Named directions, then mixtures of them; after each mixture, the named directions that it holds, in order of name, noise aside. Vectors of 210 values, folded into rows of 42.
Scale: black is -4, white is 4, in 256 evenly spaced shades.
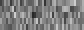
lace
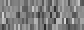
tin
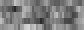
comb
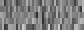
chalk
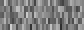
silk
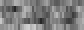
comb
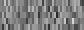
chalk, tin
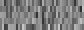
chalk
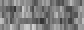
comb, silk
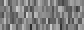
silk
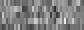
comb, tin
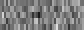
lace, tin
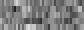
chalk, comb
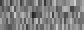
lace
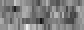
comb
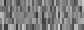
chalk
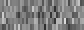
tin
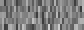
chalk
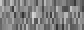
lace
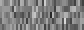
lace, tin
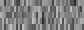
chalk, lace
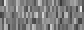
chalk, silk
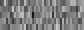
lace, silk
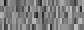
chalk, silk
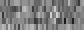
comb, tin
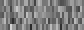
silk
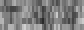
chalk, comb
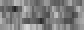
comb
